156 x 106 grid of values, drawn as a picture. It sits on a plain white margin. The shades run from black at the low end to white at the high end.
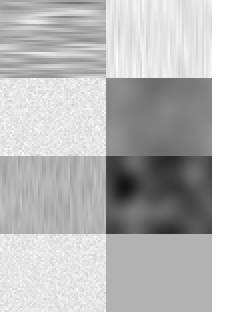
It is made of 4 by 2 panels. Panel 1,1: high, streaked across. Panel 1,2: very high, streaked downward, faint in contrast. Panel 2,1: very high, fine-grained, faint in contrast. Panel 2,2: middling, smooth, faint in contrast. Panel 3,1: high, streaked downward, faint in contrast. Panel 3,2: low, smooth. Panel 4,1: very high, fine-grained, faint in contrast. Panel 4,2: high, flat.
